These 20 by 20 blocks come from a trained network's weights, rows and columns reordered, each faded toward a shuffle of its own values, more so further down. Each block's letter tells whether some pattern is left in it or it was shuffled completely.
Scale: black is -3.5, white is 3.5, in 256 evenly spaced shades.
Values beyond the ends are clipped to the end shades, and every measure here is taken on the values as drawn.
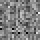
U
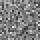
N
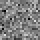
N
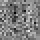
U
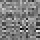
U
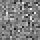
N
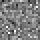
N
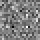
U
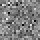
N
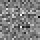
U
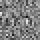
U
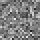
U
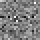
U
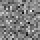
N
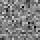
N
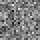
U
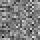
U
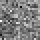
N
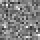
N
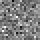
N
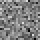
N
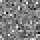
N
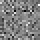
U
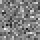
N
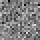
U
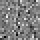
N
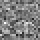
U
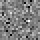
N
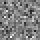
N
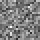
N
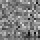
U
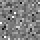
N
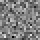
N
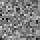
N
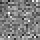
U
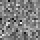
N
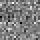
U
